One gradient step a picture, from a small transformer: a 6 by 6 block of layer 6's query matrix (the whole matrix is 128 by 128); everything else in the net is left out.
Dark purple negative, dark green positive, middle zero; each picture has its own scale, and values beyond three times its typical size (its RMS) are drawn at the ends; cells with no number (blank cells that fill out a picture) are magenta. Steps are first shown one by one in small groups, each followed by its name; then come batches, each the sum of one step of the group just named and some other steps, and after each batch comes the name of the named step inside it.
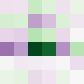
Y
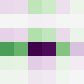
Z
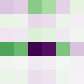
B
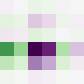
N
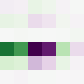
N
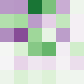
Y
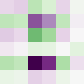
Y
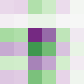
Y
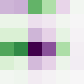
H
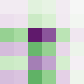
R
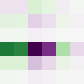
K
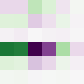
K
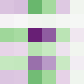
R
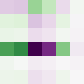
H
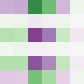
R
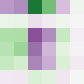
H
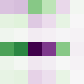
H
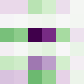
R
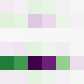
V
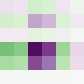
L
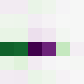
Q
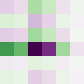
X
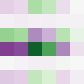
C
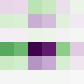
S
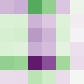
L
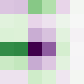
Q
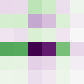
S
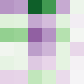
C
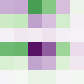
S
